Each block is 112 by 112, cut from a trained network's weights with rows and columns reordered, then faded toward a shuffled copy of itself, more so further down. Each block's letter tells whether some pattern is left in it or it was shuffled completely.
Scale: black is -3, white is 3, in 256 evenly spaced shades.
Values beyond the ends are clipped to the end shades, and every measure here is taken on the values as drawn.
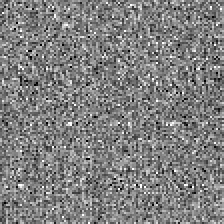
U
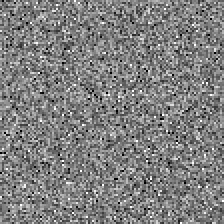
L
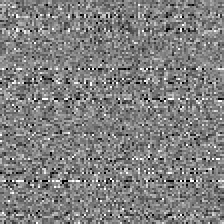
U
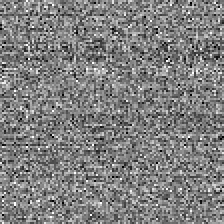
U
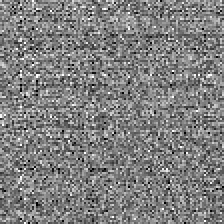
U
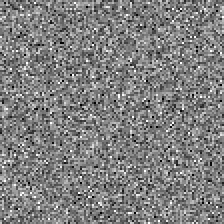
L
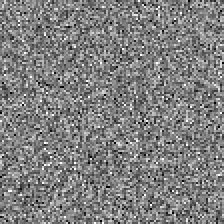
L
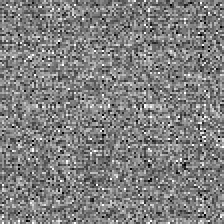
U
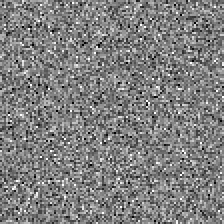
L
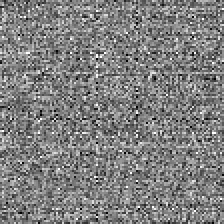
U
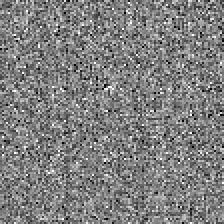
U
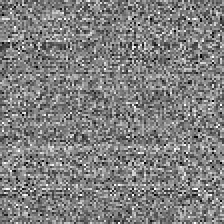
U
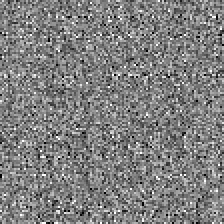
U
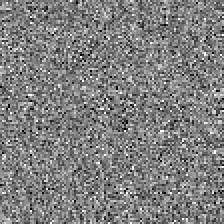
U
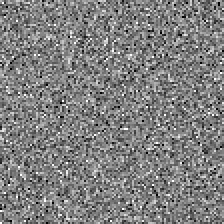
L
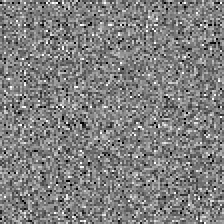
U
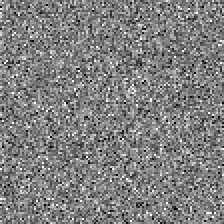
L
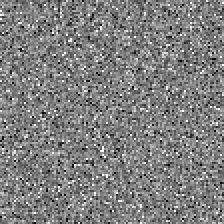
L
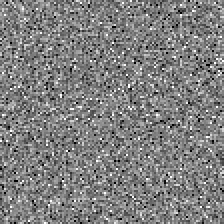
L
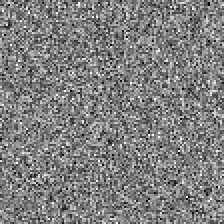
L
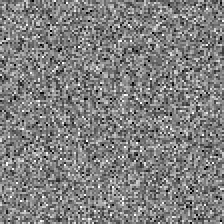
L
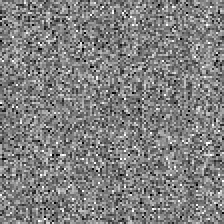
U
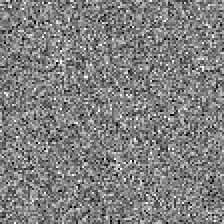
L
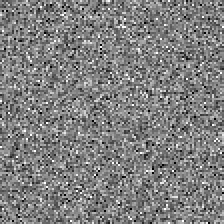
L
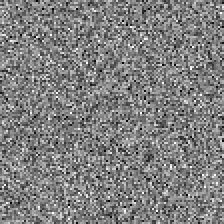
L
